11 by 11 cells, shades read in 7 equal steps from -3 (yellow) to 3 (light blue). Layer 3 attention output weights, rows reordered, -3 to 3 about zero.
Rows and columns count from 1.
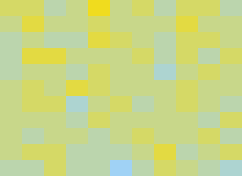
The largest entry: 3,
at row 11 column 6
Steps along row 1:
same up down down up down up down same up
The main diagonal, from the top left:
-1 -2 1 0 -1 0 1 0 0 0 2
